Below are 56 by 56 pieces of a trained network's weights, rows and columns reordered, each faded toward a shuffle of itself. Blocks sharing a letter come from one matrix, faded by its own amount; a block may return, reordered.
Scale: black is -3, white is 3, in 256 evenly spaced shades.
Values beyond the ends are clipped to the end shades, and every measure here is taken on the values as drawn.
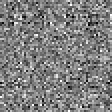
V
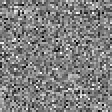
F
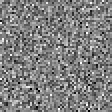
F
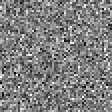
F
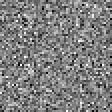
F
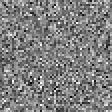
F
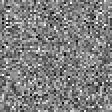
V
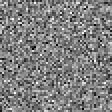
F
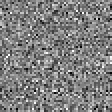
V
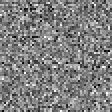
V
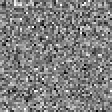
V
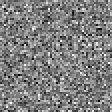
V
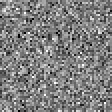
F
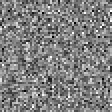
V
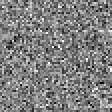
F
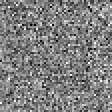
F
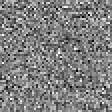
V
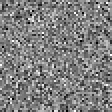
F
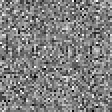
F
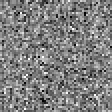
F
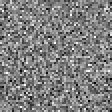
F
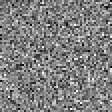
F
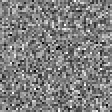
F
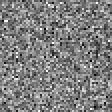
F
